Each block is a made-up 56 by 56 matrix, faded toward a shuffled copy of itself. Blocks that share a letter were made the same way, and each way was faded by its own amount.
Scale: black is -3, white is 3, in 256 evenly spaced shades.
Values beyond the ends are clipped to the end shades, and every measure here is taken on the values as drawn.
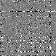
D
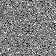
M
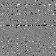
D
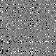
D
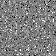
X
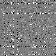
D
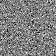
M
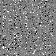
X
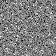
M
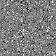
X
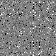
X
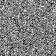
M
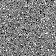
M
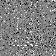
X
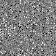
X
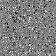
X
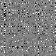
D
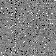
X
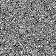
M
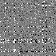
D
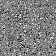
X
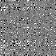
D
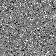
M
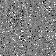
X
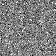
M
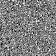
M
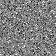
M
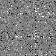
X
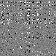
D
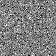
M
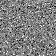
M
